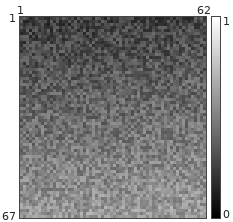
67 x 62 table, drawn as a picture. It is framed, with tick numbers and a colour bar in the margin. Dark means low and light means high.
Odd rows or columns: none. Stripes: none. Slope: up to the bottom.
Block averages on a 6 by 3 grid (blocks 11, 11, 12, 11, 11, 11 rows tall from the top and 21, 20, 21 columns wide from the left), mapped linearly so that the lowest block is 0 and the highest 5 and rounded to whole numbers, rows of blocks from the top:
000
111
222
333
444
555
